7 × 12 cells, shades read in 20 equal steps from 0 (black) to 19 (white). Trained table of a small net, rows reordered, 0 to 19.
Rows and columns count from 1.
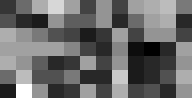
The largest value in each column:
13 19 13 16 12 12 11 15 12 13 14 13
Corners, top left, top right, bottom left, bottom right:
4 9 2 11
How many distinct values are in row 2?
8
